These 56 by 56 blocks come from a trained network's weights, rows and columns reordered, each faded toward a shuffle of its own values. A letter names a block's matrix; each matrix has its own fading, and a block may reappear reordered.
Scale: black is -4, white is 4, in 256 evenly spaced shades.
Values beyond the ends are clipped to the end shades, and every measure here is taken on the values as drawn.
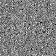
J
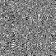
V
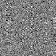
V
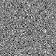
V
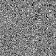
V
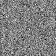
J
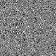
V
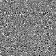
V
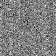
J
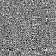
V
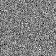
J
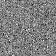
J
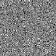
V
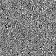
J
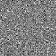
V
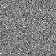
V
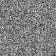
J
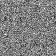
J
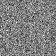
J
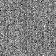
J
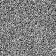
J
